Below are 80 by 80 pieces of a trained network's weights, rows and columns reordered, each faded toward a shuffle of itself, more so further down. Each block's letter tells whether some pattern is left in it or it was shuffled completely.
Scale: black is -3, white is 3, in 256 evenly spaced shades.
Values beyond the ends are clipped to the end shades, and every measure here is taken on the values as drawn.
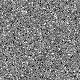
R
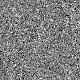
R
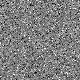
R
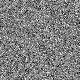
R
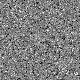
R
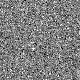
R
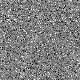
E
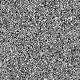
R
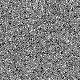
R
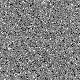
R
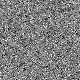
R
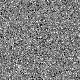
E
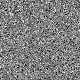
R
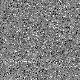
E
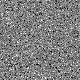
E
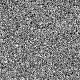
R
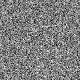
E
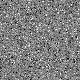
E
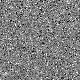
R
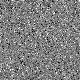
R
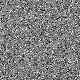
R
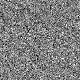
E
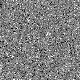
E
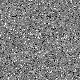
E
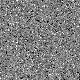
R
